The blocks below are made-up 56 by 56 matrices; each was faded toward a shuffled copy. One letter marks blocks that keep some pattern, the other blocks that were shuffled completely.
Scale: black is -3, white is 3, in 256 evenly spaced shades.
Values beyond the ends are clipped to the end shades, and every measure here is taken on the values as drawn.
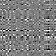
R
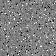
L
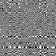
R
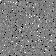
L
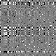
R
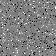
L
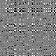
R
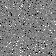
L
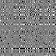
R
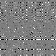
R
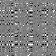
R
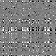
R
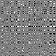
R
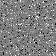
L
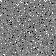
L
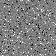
L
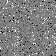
L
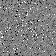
L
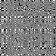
R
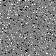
L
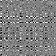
R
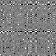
R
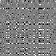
R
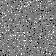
L
